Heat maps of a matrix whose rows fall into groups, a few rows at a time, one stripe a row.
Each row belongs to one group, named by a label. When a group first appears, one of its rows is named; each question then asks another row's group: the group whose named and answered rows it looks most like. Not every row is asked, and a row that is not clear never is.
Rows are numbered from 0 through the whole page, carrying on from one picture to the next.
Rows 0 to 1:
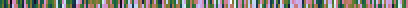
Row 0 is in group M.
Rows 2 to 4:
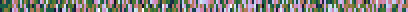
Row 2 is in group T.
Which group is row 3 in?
M
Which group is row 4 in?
M
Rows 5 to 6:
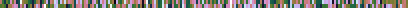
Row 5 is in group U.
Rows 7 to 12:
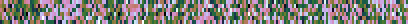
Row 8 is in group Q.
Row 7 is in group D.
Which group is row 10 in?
D
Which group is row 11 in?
Q
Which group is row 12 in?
M
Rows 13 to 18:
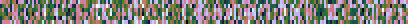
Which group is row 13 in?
T
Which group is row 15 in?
M
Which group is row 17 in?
M
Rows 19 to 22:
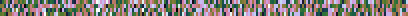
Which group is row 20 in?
Q
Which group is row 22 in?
M
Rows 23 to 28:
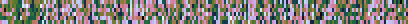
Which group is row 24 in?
D
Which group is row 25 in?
U
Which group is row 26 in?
D
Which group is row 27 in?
U
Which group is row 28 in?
T
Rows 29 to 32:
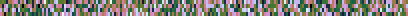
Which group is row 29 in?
M
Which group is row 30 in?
Q
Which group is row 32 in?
U
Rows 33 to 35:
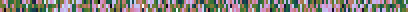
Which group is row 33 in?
D
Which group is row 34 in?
U
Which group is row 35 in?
U
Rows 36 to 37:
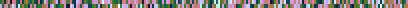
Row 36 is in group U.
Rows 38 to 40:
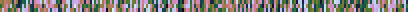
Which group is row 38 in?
D
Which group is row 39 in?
D
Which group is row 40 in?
D
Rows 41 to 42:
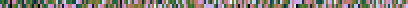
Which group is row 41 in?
M
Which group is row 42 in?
Q
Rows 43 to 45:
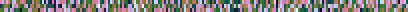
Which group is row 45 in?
Q
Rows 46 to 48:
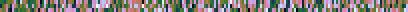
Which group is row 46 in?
U
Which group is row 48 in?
Q
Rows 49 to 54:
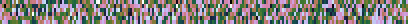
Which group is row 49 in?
M
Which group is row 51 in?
T
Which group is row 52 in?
T
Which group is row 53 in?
D
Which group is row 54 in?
D
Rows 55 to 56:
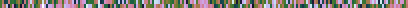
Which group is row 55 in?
T
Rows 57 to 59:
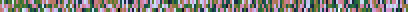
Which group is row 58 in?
T
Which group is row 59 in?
D
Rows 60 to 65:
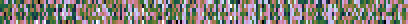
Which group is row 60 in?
Q
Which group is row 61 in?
M
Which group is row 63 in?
U
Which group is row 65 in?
M
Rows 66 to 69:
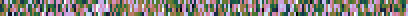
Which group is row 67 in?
U
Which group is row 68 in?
U
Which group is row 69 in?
Q
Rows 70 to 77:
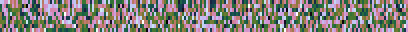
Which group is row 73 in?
Q
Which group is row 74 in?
T
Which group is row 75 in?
U
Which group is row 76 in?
Q
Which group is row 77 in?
M
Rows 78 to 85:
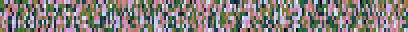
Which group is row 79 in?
M
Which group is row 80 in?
M
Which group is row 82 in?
T
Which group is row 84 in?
T
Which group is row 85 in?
Q
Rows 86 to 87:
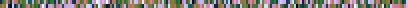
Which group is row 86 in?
U
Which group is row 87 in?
Q
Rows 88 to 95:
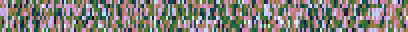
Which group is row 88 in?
T
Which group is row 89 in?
Q
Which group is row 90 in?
D
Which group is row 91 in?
D
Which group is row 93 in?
Q
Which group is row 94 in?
Q
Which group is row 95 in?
T
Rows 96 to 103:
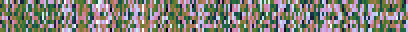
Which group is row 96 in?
Q
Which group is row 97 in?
U
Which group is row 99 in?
T
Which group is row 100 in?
T
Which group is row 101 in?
U
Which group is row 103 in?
U
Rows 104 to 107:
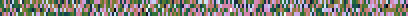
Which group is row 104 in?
T
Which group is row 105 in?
D
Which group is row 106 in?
U
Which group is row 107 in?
M
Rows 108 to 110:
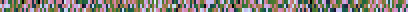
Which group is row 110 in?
T
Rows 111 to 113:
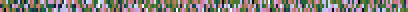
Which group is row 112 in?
M
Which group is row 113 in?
U
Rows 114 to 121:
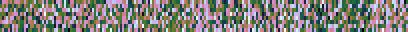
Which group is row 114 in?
T
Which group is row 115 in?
T
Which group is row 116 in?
D
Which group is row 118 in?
Q
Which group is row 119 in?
T
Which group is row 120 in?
M
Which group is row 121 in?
M
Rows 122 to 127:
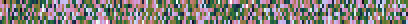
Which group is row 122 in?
U
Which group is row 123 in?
T
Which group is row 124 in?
Q
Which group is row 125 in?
D
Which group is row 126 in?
Q
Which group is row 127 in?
U
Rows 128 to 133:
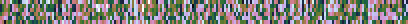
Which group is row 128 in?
D
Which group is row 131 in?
D
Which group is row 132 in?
T
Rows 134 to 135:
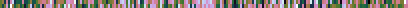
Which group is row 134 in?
Q
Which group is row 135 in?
Q
